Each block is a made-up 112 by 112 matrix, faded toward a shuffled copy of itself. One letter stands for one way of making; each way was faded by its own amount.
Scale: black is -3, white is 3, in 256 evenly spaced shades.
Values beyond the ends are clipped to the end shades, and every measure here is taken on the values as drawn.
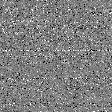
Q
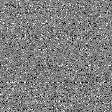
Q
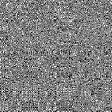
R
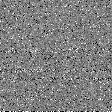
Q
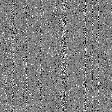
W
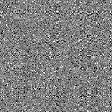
R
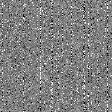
W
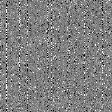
W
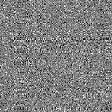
R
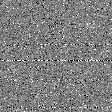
Q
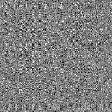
R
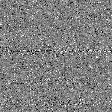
Q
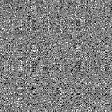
R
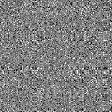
R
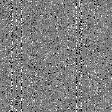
W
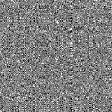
R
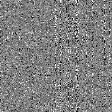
W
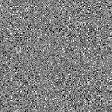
R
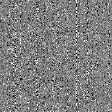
W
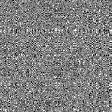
R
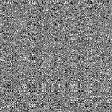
R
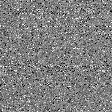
Q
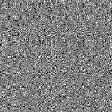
R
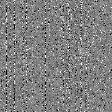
W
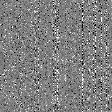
W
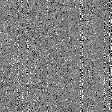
W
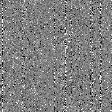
W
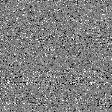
Q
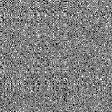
R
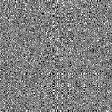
R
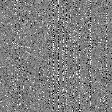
W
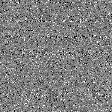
Q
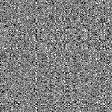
R
